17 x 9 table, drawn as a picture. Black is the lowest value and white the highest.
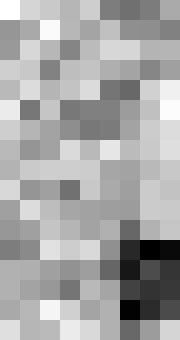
The bottom right is the ninth with the lowest average. The middle right is the smoothest part. An odd patch, lower than its surroundings, sits in the bottom right.
